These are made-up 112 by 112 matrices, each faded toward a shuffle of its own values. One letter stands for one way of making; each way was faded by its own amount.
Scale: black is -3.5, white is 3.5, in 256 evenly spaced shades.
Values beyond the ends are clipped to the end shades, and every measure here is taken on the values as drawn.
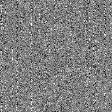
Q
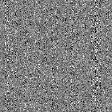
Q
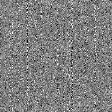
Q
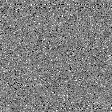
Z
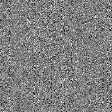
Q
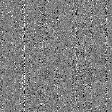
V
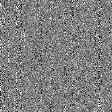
Q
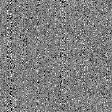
V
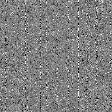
V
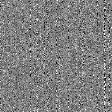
Q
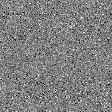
Z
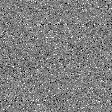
Z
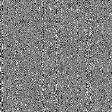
V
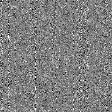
Q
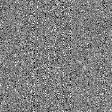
Q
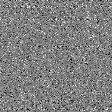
Z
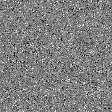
Z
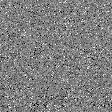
Z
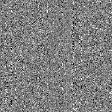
Q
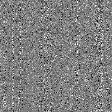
V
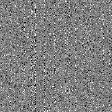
V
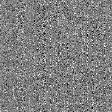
Q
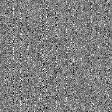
Q
